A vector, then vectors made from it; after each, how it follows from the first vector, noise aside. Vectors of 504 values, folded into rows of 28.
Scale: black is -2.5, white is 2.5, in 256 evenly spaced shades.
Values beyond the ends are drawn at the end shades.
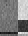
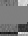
partly zeroed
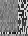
sign-scrambled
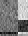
copied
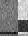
copied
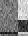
copied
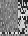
sign-scrambled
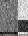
copied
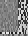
sign-scrambled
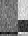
copied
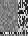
sign-scrambled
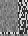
sign-scrambled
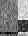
copied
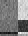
copied
